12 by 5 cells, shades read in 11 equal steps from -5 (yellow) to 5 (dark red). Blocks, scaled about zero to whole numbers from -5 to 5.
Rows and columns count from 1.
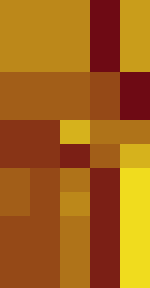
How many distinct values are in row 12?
4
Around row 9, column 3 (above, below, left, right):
0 0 2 4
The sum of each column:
13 15 -1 40 -24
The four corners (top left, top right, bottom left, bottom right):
-1 -2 2 -5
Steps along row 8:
up down up down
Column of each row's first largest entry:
4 4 4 5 5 1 3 4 4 4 4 4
